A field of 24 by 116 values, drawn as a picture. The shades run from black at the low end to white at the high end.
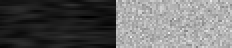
The table splits into one row of 2 panels. Panel 1,1: very low, streaked across, faint in contrast. Panel 1,2: high, fine-grained.
